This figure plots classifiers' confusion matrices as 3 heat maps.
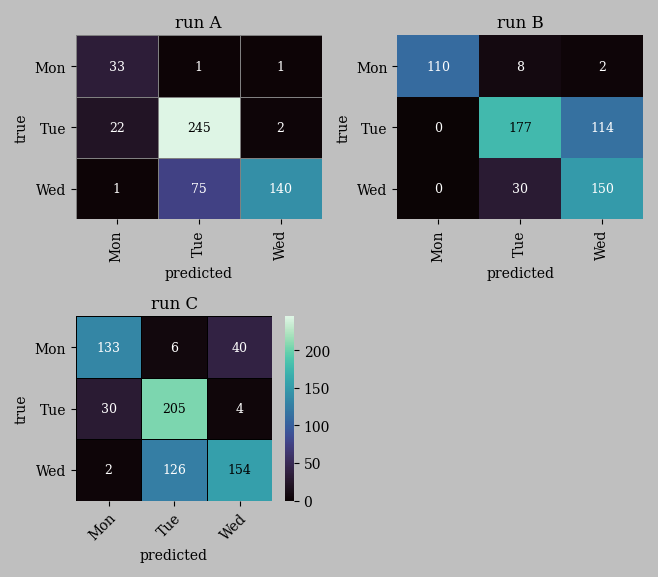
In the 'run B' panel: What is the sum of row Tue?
291
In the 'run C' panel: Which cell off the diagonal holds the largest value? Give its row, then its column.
Wed, Tue
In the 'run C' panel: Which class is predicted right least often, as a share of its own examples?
Wed
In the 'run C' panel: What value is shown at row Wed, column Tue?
126
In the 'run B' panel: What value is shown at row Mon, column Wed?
2
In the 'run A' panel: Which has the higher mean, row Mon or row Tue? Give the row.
Tue
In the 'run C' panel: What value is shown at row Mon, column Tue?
6
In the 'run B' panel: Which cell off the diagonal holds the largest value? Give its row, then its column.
Tue, Wed
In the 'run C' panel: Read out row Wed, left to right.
2 126 154
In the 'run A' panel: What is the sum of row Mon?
35
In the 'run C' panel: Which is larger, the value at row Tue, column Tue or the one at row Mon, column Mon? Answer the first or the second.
the first
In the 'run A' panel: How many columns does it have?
3
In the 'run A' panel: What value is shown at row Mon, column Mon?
33
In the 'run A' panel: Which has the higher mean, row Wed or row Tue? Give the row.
Tue
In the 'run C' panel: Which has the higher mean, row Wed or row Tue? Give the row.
Wed
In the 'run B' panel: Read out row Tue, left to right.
0 177 114
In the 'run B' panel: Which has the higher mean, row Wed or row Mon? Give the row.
Wed
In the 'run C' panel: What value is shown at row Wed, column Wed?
154
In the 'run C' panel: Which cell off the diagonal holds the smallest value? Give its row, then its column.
Wed, Mon
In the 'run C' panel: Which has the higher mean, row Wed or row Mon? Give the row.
Wed
